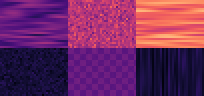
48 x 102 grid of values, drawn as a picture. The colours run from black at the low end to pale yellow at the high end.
The table splits into 2 rows of 3 panels. Panel 1,1: low, streaked across. Panel 1,2: middling, fine-grained. Panel 1,3: high, streaked across. Panel 2,1: very low, fine-grained, faint in contrast. Panel 2,2: low, checkered, faint in contrast. Panel 2,3: very low, streaked downward, faint in contrast.
